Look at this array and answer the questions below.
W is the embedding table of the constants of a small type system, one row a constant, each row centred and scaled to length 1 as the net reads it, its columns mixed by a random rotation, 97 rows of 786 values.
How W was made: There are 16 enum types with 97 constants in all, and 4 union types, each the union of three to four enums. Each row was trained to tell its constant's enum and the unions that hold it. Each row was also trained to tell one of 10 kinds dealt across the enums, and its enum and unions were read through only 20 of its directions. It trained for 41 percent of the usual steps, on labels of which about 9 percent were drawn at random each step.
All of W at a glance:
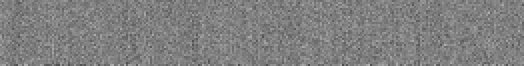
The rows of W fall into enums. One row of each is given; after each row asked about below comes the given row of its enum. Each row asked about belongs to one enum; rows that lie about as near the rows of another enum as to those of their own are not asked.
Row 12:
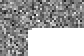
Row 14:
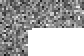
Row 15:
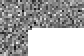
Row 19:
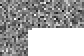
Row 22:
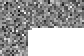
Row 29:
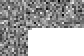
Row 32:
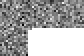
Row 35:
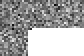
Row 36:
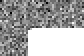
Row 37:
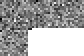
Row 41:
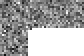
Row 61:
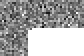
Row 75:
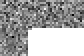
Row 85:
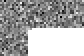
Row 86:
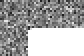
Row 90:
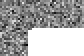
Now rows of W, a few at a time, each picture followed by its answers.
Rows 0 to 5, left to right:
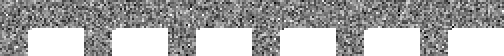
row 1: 32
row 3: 85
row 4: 29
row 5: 36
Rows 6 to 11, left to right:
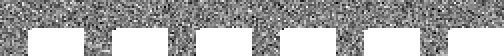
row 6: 86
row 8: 36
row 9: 85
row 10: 12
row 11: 22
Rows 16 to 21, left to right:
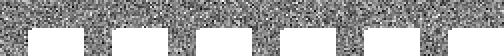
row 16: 35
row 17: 29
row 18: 36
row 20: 61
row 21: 14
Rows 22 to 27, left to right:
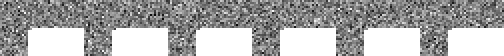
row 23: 22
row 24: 41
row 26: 19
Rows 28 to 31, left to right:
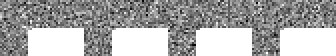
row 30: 90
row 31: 61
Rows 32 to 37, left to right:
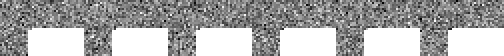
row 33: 41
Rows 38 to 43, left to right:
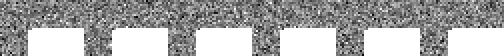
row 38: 19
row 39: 14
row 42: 90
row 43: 12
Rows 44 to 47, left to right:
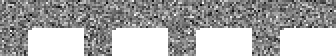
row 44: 61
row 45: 61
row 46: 22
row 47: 12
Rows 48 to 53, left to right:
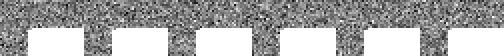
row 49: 85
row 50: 86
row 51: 19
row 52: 15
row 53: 32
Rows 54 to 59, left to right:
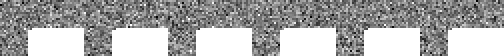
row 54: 19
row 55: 14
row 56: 37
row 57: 22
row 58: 19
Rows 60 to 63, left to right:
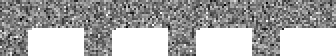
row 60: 32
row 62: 32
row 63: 37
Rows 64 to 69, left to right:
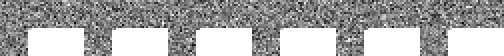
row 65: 12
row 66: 90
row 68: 19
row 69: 86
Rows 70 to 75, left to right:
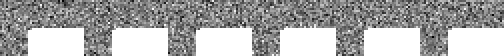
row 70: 14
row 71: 86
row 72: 35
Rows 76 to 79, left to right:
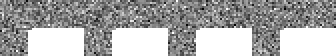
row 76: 14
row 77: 86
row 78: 90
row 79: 36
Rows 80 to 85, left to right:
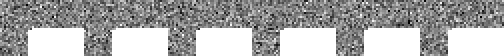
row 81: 32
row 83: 90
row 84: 15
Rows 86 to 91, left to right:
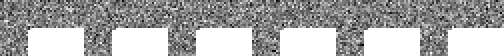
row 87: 90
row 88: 85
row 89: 85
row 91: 32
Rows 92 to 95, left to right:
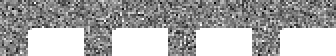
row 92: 22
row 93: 41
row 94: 29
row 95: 22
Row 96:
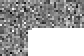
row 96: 86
